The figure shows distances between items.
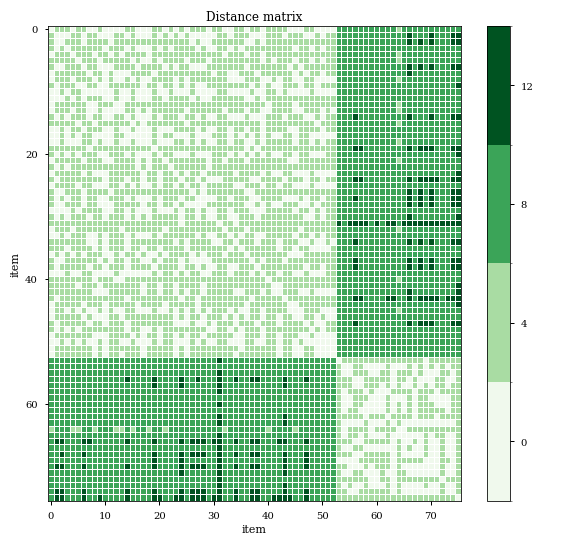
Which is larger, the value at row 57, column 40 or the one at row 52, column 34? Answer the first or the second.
the first
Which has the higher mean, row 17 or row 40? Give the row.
40
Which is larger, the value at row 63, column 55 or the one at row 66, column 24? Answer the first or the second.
the second
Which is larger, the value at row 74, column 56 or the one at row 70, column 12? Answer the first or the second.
the second
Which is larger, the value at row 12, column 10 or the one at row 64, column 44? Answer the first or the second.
the second
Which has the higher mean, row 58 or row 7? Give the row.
58
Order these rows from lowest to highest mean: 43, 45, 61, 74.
45, 43, 61, 74
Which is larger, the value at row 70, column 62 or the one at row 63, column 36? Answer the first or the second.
the second
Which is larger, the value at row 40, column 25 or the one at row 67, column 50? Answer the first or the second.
the second
